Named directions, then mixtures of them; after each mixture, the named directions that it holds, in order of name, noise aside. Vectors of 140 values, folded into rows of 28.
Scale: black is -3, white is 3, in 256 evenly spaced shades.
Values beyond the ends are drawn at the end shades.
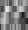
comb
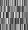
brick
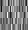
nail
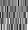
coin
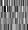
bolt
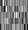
bolt, brick, comb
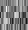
brick, coin, comb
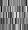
brick, nail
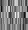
coin, comb, nail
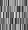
brick, nail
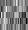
brick, coin, comb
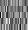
brick, coin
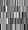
bolt, brick, comb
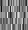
nail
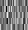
bolt, brick, nail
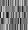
bolt, brick, coin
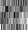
brick, coin, comb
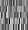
brick, coin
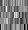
bolt, brick, comb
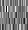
bolt, coin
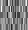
nail
